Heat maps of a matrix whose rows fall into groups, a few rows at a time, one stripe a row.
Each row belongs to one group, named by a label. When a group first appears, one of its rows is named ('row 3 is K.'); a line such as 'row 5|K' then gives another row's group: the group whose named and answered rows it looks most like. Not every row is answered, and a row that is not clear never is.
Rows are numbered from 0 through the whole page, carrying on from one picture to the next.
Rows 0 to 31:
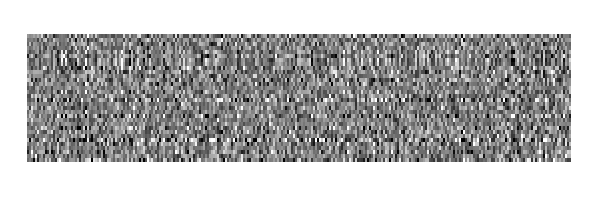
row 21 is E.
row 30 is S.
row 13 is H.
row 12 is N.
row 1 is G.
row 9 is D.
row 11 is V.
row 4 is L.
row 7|L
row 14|L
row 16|G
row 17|S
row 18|S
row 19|N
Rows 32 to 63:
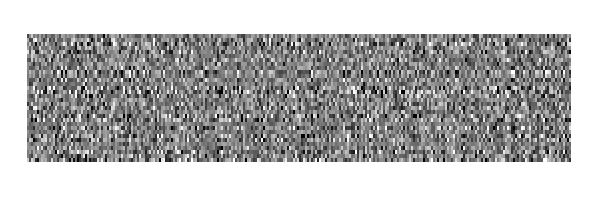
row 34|V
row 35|D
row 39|E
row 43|L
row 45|D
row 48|N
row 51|G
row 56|L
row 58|N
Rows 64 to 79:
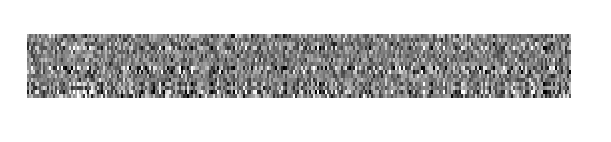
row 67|H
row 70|N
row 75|E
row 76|H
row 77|N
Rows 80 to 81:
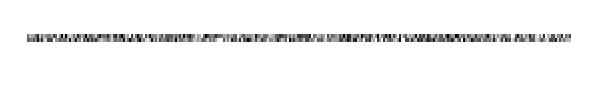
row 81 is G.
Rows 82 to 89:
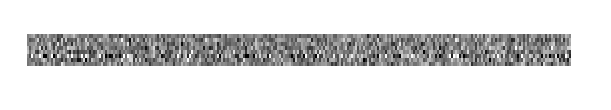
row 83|L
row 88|N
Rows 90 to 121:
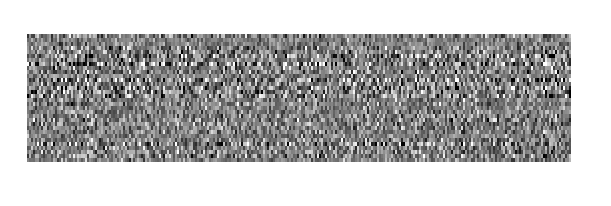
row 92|N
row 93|E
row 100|G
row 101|L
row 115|D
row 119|E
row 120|H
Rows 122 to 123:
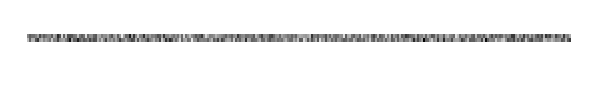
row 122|L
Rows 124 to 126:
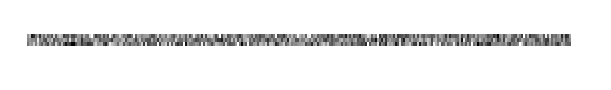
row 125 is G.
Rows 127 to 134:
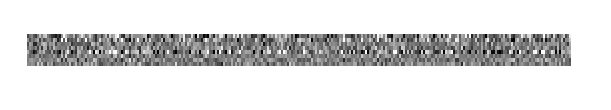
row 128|L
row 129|N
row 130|G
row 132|L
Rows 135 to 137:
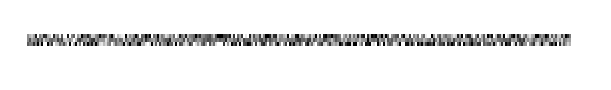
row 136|E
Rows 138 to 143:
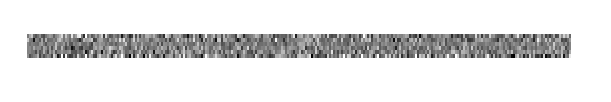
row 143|L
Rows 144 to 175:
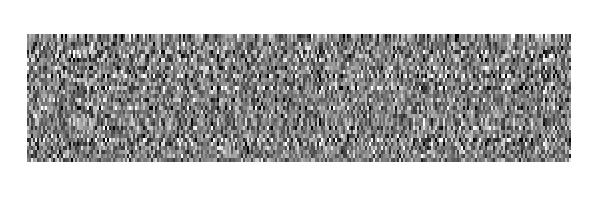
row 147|E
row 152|D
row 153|L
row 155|H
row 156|D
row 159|N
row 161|D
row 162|N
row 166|H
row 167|V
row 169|V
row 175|S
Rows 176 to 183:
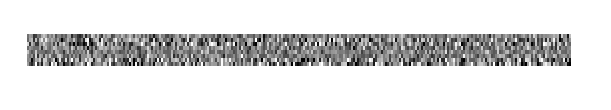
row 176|N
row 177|N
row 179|G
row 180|D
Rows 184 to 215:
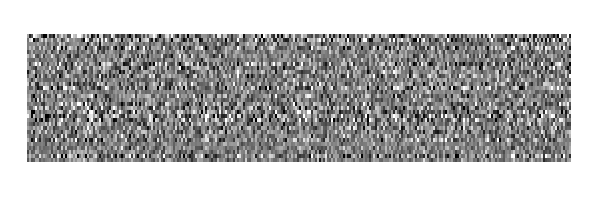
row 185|N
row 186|V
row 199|E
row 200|V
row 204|D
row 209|L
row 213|H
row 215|H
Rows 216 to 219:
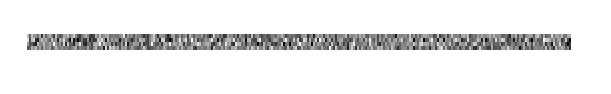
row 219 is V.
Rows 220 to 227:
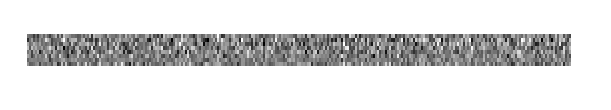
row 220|S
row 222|D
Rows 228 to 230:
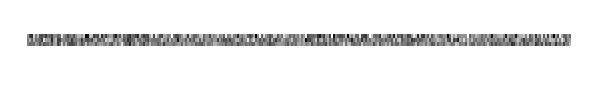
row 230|L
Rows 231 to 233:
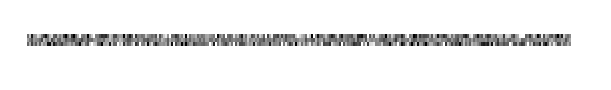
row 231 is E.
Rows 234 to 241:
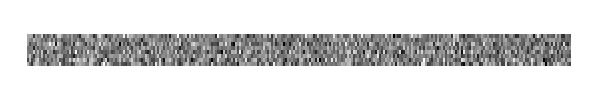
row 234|E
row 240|H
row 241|V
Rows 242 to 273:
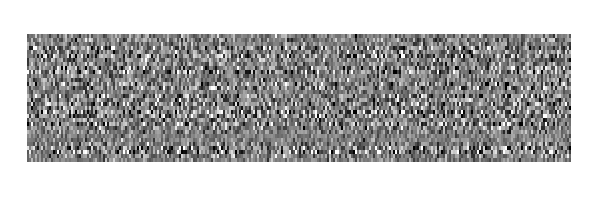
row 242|S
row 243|D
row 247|G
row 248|E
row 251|E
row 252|E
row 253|N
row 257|V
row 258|V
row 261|G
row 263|H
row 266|V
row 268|N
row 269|S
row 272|S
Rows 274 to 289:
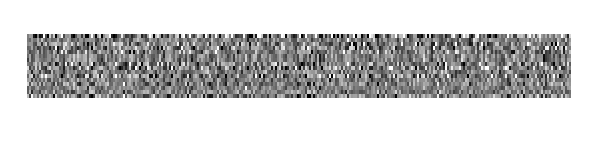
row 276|G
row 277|S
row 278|L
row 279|H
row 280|H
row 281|S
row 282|D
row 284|N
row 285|V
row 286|E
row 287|H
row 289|E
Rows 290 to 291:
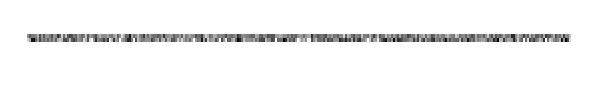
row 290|L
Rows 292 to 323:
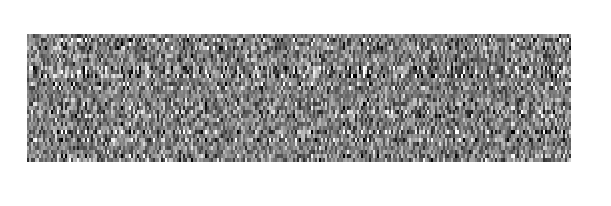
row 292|N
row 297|H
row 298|V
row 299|E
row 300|N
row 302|G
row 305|S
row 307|G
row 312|D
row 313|S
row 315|G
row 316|L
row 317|S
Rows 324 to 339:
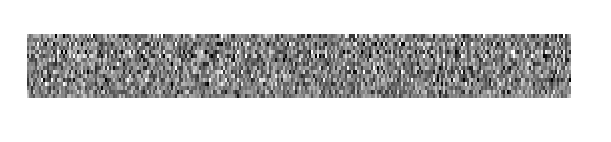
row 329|H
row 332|V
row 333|G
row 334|S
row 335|E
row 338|V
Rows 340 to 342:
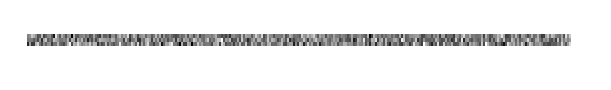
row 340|S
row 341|G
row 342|H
